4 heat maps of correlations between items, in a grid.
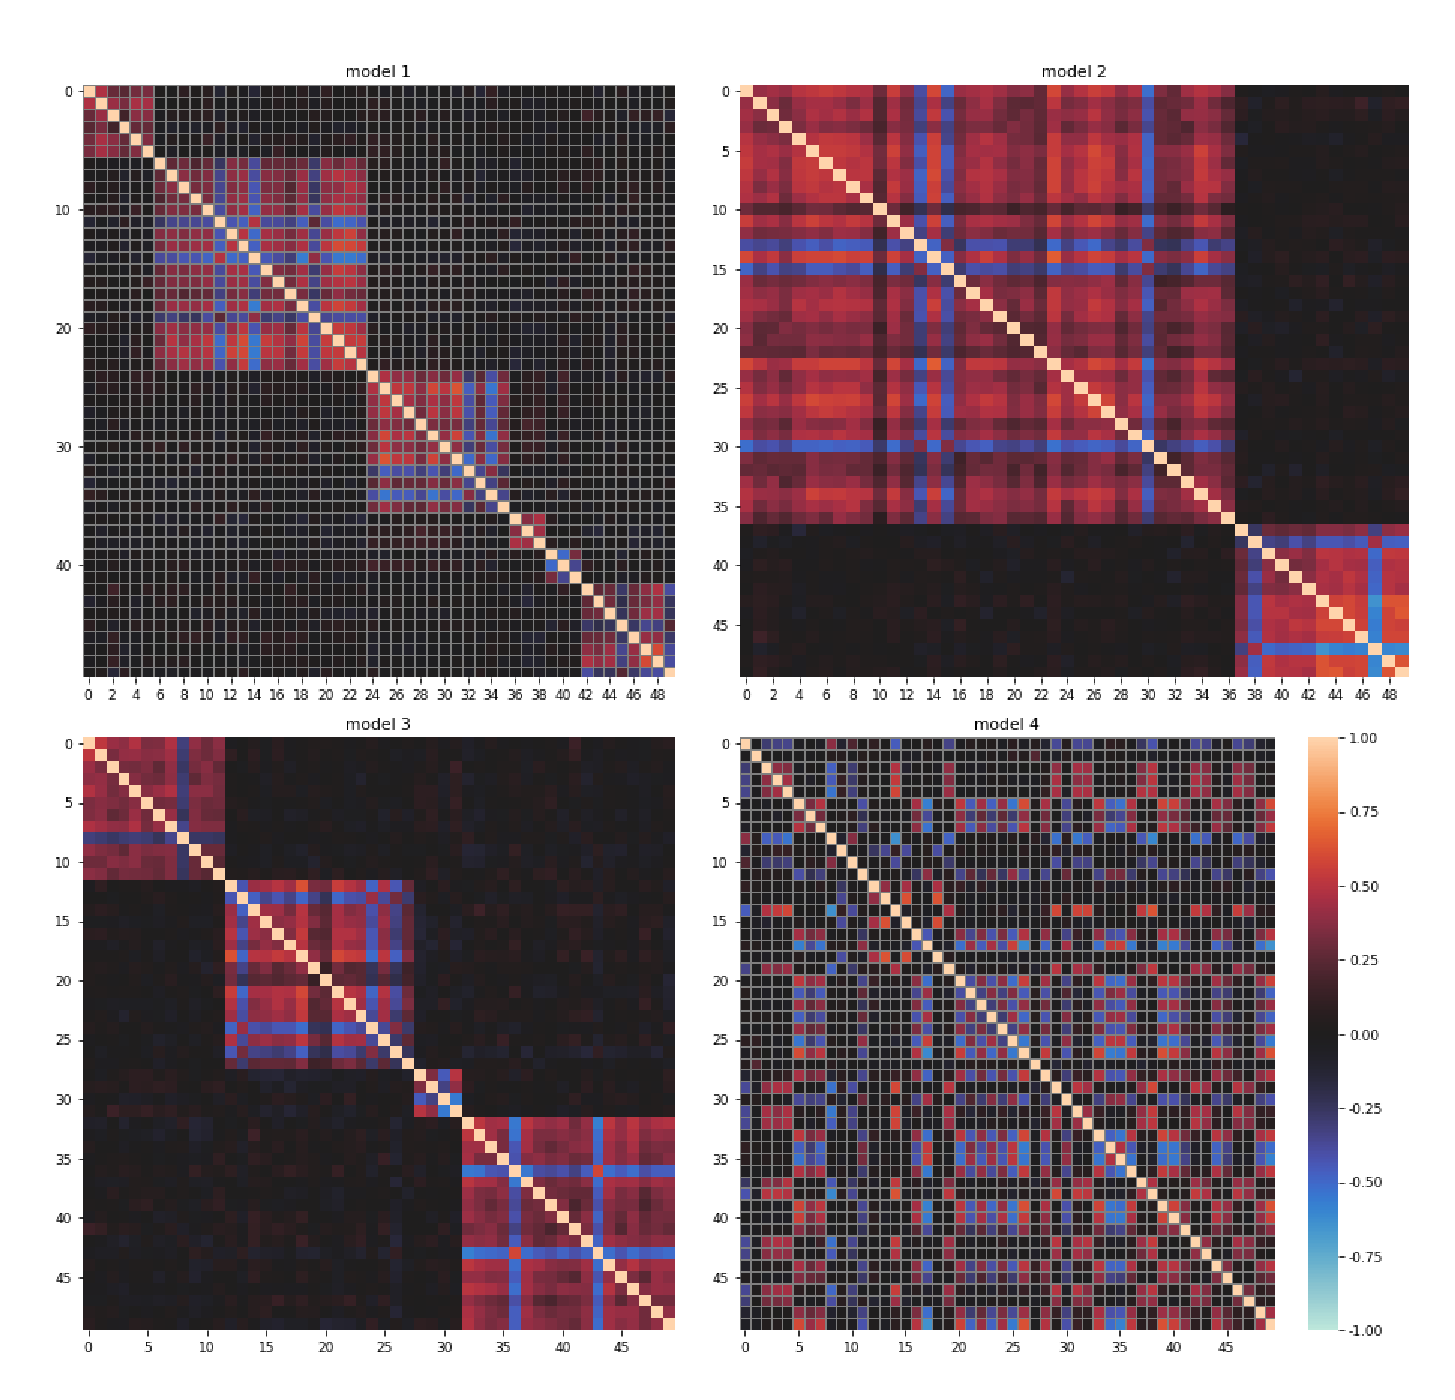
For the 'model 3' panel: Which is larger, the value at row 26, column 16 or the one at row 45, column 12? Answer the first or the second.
the second
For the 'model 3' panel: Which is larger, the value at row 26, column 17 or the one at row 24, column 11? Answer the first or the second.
the second
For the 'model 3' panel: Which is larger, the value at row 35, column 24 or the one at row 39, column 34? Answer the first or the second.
the second
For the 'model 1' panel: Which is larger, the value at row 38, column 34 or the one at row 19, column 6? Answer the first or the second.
the first
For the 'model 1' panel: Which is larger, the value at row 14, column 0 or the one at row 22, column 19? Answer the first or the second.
the first
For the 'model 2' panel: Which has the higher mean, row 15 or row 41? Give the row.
41
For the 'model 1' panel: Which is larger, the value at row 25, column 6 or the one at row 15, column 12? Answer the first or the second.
the second
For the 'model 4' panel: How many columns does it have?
50
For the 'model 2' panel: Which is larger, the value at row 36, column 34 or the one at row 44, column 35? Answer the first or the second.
the first
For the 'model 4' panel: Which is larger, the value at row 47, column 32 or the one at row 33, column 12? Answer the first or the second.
the first
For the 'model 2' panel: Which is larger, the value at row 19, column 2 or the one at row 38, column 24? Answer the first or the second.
the first
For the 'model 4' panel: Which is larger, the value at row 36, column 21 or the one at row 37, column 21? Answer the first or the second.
the second
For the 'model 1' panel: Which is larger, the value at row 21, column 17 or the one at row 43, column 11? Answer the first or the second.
the first
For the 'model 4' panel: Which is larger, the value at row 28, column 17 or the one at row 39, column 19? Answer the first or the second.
the second
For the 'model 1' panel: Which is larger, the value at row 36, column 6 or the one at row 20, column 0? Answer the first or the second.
the second
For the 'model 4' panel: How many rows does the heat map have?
50
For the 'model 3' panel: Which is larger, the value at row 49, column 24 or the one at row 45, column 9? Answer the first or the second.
the first
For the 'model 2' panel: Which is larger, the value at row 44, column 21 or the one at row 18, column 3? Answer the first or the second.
the second
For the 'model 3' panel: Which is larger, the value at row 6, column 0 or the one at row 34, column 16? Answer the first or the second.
the first
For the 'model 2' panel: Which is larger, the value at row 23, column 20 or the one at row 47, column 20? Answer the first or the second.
the first
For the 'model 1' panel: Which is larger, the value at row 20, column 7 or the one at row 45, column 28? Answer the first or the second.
the first
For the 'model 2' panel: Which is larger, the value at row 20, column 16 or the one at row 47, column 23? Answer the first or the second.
the first
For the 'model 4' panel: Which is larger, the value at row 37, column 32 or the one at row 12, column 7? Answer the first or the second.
the first
